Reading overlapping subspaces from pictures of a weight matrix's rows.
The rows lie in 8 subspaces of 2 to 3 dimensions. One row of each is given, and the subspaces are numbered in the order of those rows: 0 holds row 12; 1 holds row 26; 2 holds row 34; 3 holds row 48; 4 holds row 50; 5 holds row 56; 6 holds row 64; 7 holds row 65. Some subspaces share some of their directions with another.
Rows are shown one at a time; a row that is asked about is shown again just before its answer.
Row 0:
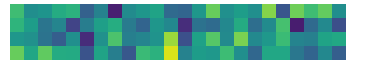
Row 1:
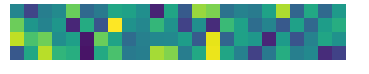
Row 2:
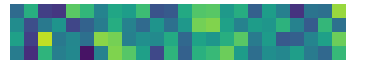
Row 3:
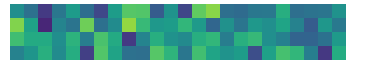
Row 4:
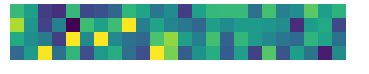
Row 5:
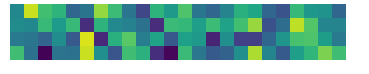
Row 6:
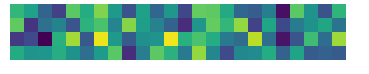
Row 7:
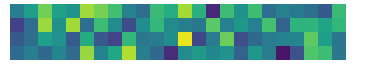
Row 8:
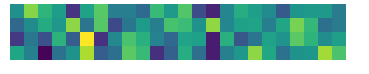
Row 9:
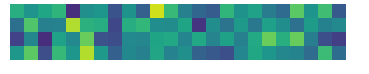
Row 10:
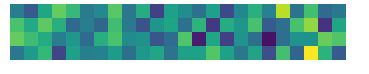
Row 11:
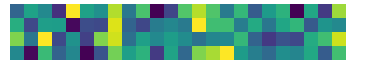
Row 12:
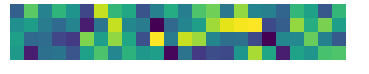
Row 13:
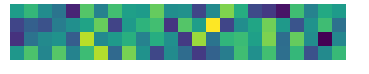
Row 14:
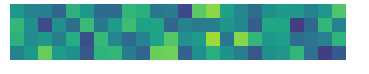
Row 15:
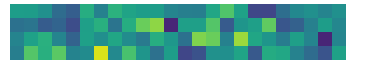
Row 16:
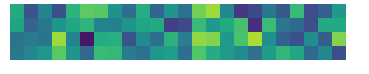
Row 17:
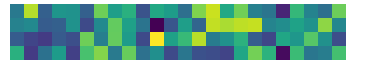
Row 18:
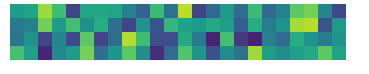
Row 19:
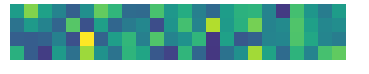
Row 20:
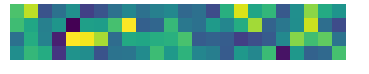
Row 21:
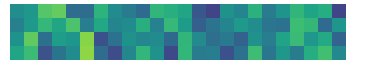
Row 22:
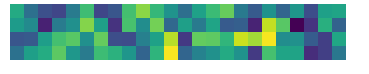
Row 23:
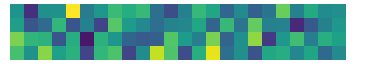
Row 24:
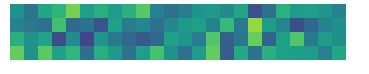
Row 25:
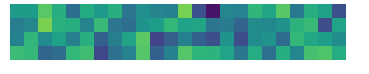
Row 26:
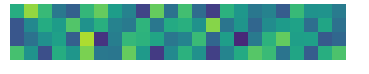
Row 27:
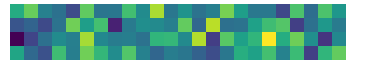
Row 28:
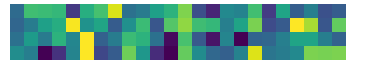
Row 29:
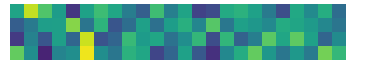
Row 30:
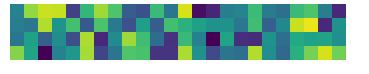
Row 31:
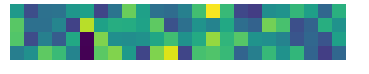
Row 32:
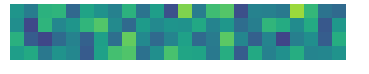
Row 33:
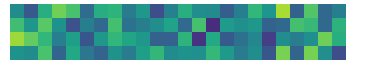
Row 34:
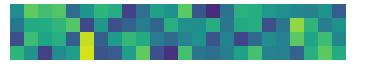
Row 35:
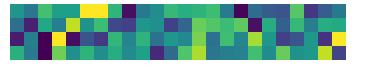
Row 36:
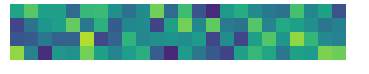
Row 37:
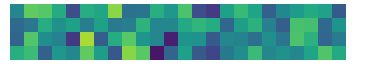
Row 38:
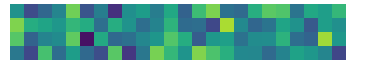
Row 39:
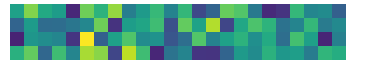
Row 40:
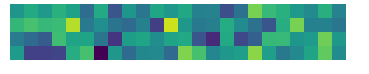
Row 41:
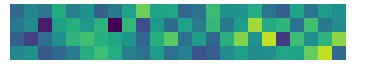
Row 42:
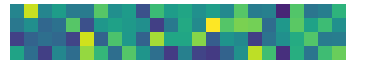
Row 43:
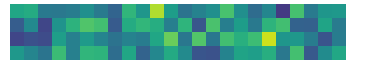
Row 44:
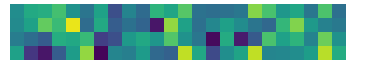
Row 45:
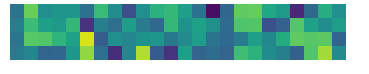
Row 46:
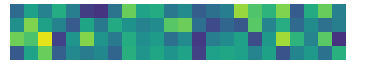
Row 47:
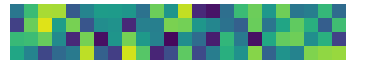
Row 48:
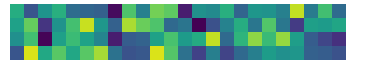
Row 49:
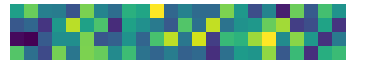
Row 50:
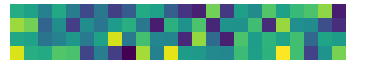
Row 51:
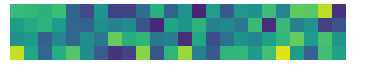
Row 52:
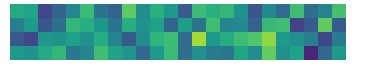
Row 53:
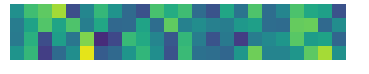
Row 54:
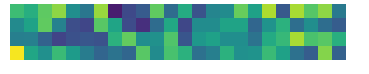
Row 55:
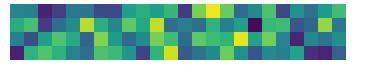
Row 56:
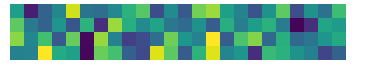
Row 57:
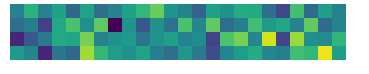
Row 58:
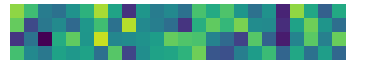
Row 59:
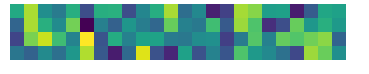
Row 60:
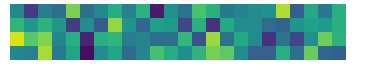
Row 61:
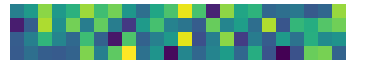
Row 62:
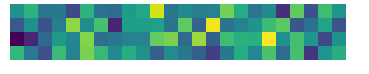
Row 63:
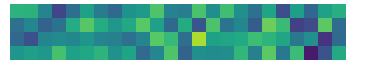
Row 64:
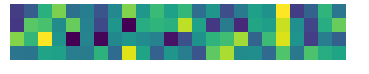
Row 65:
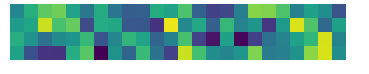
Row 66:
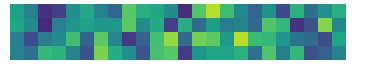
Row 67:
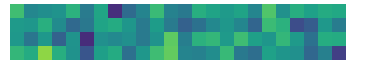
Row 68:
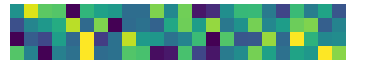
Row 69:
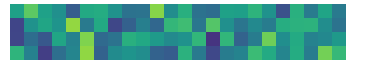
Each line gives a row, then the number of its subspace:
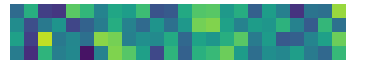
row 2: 3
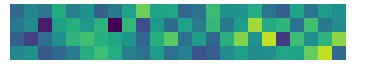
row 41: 1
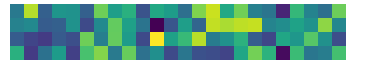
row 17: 0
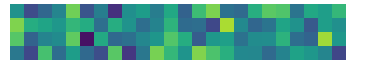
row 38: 7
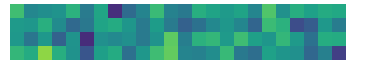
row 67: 4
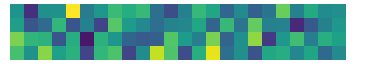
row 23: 5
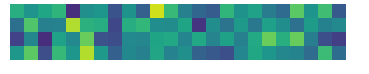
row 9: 3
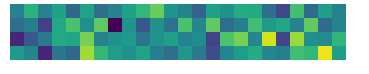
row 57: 1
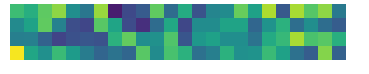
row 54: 4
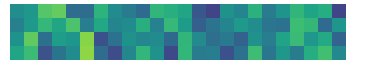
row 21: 3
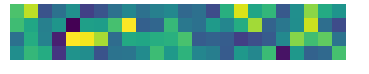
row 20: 6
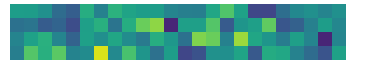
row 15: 7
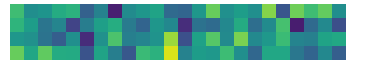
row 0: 4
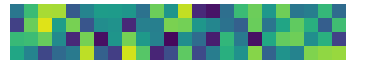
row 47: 6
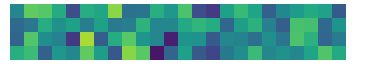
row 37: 7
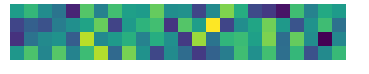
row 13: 7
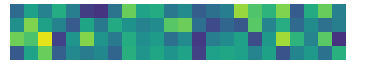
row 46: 6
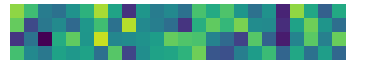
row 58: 6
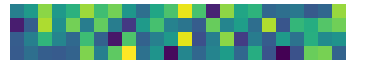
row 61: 4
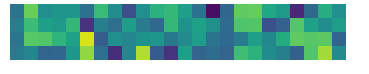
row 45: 2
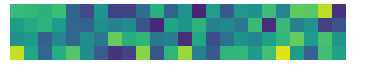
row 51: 4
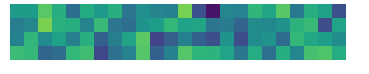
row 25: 0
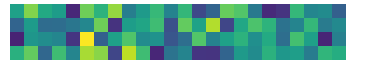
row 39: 7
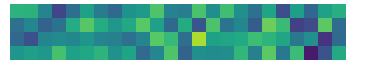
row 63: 1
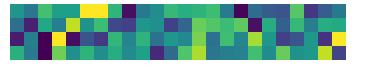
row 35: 6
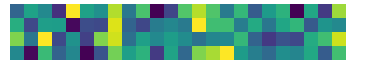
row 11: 3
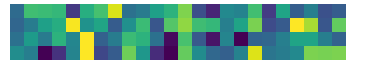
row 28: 4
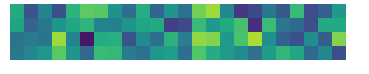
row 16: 6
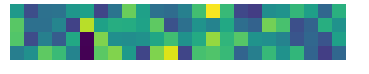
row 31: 2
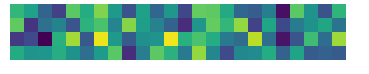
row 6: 6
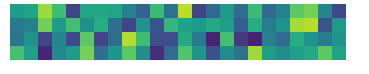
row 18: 2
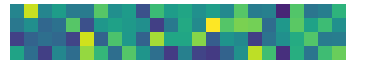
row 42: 0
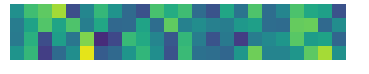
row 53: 3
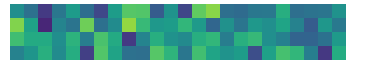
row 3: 4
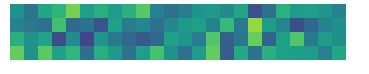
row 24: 5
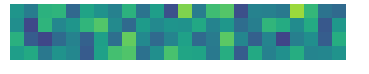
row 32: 2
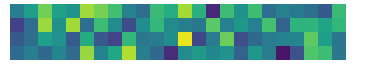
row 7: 4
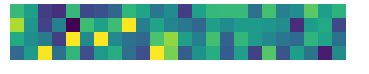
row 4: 6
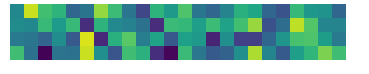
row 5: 0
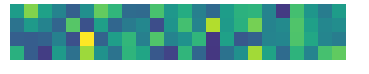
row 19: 0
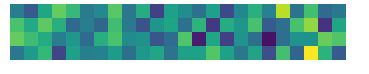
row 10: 1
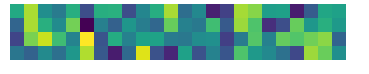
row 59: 2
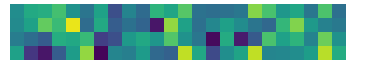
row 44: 7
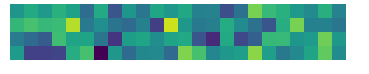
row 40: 7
